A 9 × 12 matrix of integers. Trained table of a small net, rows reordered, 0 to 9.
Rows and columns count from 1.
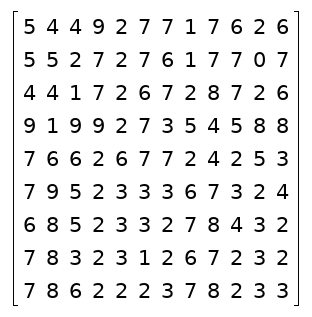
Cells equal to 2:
24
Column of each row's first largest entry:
4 4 9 1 1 2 2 2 2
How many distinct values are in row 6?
7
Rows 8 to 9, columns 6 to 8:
1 2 6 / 2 3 7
